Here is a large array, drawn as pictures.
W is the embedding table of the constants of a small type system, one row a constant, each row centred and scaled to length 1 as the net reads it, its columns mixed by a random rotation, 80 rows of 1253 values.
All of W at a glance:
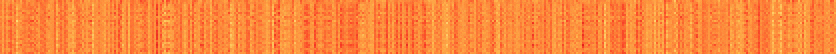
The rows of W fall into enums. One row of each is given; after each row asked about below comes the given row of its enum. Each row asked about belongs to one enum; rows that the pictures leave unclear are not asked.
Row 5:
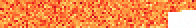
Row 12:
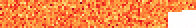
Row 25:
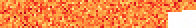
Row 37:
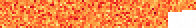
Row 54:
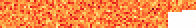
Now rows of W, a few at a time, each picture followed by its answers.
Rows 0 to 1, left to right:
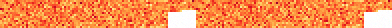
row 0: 5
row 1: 5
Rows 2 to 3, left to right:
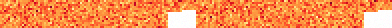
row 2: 25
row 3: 25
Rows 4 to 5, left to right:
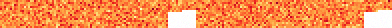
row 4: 54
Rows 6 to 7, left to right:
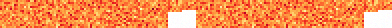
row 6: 54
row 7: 54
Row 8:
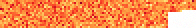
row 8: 5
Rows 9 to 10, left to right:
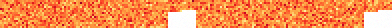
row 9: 5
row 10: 54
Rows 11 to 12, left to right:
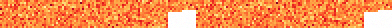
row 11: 12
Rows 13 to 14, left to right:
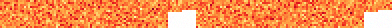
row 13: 54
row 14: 37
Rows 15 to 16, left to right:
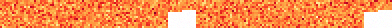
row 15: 37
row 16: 25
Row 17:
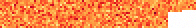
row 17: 37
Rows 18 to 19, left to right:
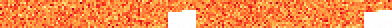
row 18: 12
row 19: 5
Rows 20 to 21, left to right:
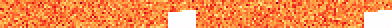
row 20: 5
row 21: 12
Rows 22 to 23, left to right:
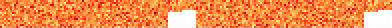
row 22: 37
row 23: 54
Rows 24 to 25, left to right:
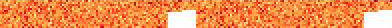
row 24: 25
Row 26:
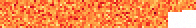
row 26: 37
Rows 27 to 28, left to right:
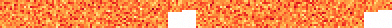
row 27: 54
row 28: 37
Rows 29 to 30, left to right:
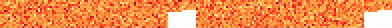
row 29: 25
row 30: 12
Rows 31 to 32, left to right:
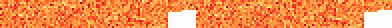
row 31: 12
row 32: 12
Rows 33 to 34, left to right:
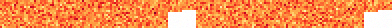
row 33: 37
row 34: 54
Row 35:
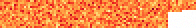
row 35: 54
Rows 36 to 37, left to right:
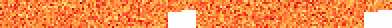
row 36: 12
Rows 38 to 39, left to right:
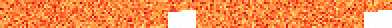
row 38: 5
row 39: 54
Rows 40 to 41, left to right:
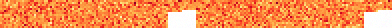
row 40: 25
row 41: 5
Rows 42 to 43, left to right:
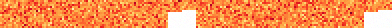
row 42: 25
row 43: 37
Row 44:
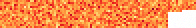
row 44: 54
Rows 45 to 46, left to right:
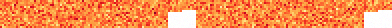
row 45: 37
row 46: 54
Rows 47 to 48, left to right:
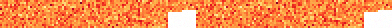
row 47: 12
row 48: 12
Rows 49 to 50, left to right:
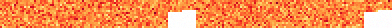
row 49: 37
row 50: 5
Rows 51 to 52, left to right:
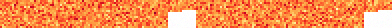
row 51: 37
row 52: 54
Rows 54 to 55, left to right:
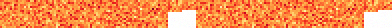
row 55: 54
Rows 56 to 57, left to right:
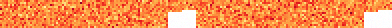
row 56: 12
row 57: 37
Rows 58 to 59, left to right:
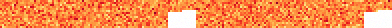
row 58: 37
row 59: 5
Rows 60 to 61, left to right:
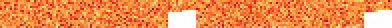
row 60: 54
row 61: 5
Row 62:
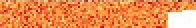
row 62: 25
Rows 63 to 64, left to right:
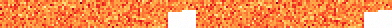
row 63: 12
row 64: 12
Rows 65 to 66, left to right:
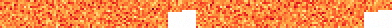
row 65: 54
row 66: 37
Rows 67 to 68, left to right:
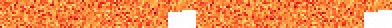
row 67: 37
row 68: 37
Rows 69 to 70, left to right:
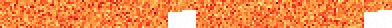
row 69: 37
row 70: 12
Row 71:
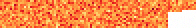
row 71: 54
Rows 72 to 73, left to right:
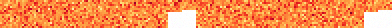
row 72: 25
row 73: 37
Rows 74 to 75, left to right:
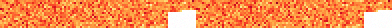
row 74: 5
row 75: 5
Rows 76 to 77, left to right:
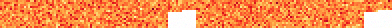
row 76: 54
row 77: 5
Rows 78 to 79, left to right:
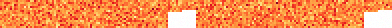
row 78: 54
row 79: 12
